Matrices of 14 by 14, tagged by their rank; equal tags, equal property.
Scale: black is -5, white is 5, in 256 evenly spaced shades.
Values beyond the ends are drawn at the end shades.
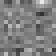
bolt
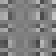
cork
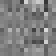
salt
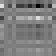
cork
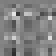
salt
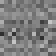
bolt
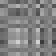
cork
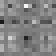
salt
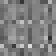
salt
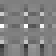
cork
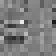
bolt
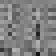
bolt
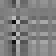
cork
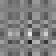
cork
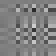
cork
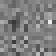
bolt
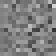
bolt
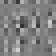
salt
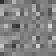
bolt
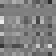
salt
